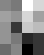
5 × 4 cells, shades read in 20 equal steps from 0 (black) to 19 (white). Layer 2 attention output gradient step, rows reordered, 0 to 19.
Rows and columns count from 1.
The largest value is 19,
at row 1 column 3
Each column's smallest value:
8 4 0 4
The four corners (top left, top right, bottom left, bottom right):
10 16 8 4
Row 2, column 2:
11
